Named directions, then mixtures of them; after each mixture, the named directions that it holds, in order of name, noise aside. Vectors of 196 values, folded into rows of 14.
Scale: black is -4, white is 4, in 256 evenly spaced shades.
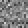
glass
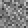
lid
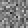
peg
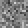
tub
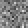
peg, tub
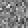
glass, peg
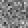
glass, tub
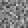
peg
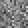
lid, tub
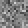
tub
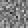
peg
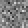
peg, tub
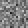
peg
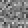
glass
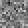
lid, tub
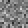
glass, tub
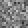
glass, tub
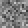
tub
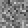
tub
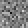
peg, tub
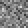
lid, peg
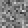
tub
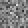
peg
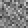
lid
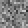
tub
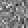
glass, peg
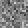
tub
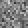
tub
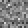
glass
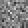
peg, tub
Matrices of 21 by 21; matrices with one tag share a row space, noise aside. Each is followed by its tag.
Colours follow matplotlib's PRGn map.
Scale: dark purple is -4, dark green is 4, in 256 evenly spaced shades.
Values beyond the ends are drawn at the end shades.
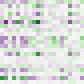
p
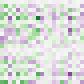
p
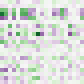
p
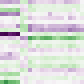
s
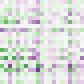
p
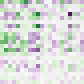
p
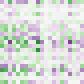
p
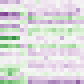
s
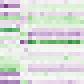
s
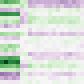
s
